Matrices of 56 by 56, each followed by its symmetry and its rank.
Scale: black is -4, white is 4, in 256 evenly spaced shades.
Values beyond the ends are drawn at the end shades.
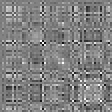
symmetric, rank three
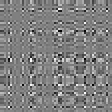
antisymmetric, rank two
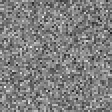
neither, full rank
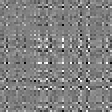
symmetric, rank three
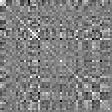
symmetric, rank five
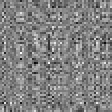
neither, rank five
